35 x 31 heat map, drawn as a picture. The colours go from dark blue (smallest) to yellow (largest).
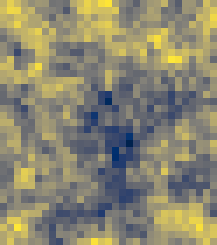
The texture is blotchy. The values follow a bell shape. There are no regular stripes. The ninth with the lowest average is the centre.
